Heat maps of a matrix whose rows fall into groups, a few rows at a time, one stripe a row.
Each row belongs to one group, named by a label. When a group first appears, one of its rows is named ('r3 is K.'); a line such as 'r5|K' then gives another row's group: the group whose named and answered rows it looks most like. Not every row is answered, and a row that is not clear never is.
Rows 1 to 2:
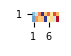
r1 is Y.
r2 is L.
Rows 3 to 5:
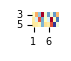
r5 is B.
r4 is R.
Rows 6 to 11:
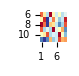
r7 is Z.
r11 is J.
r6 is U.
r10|R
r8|Z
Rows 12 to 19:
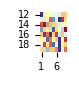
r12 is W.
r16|Y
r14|Y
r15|L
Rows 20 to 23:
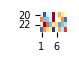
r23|L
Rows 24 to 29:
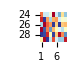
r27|Y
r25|Y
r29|Z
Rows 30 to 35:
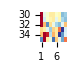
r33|B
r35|L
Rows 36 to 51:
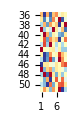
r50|J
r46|W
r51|B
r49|Y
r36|Y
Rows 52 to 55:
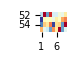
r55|B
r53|W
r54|L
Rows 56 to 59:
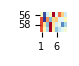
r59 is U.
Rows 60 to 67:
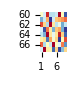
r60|R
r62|U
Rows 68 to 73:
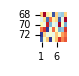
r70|R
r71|Z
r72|W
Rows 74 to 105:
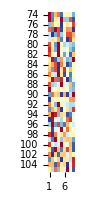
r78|J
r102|Y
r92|U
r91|W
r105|R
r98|Y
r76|L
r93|L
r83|Z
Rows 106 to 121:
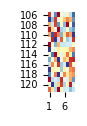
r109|U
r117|W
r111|Z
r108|R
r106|U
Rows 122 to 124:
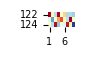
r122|U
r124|R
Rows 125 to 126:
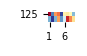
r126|J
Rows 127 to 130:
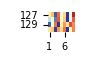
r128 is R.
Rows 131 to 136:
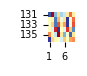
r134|R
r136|W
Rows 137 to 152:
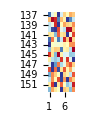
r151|Z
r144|L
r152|L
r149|L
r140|J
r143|W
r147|J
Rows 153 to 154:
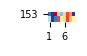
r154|J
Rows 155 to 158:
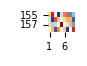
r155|B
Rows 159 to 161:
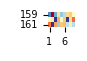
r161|Y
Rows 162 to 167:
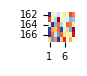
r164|J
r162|W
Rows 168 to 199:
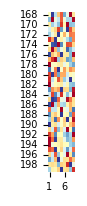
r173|Z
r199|L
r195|Z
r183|L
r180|Y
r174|J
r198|B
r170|B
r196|R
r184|Z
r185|J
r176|L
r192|Z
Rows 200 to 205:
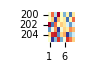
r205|J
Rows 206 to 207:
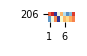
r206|Z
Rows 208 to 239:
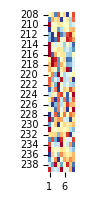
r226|J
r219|B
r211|W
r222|U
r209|L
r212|J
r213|J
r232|B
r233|Z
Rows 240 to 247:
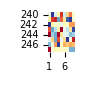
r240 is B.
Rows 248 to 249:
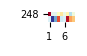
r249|J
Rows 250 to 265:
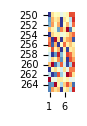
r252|L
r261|W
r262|J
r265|L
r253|B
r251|L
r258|J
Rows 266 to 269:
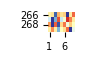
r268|Y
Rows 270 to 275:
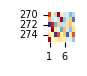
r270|U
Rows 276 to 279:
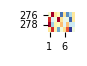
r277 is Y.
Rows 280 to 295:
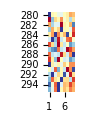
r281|Y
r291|R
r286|U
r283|L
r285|J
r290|W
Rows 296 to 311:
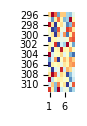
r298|Z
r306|W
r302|R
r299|J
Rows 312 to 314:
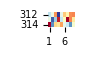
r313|J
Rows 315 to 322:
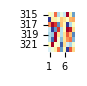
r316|W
